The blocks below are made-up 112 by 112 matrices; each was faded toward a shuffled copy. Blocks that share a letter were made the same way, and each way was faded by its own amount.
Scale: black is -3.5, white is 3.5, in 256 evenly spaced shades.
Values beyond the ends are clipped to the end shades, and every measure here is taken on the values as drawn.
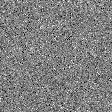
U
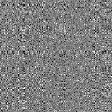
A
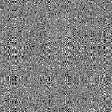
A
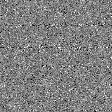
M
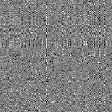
A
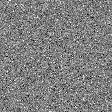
U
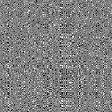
A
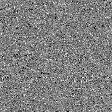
M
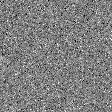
U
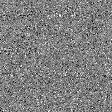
M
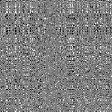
A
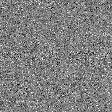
M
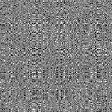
A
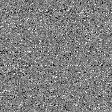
M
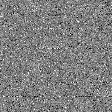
M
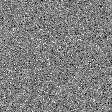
U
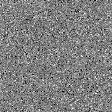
M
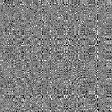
A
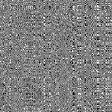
A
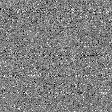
M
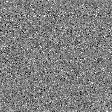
M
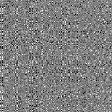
A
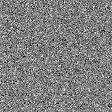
M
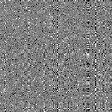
A
